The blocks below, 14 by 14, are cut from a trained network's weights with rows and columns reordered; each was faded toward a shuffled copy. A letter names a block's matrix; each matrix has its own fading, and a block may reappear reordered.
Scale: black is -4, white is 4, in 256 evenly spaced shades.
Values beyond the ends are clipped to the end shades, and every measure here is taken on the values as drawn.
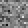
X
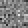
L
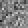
L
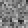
L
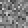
L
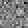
L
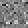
L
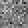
L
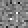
X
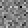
L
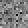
X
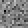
X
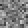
L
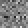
L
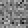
L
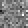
X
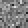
X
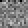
L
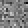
X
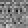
L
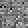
X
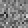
L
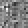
L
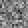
L
